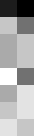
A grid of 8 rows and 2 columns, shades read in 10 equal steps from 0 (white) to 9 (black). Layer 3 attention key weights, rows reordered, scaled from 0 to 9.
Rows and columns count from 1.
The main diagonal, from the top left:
8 5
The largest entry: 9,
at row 1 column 2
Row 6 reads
3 1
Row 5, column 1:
0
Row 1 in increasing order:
8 9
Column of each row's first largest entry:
2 2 1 1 2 1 1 2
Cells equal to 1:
3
